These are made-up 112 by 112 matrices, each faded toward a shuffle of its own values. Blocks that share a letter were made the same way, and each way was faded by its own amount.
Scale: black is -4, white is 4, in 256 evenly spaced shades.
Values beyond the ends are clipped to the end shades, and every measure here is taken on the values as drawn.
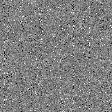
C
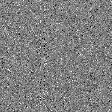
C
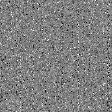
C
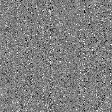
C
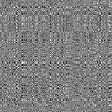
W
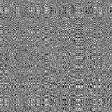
W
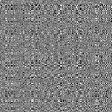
W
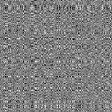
W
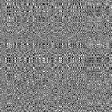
W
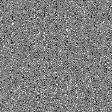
C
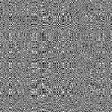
W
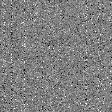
C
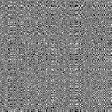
W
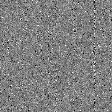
C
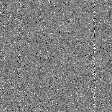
C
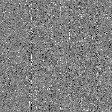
C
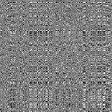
W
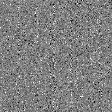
C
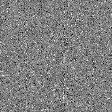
C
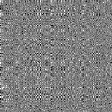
W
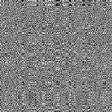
W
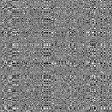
W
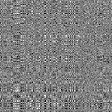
W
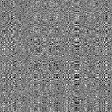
W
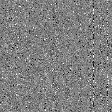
C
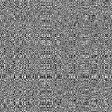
W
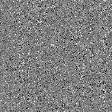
C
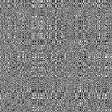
W
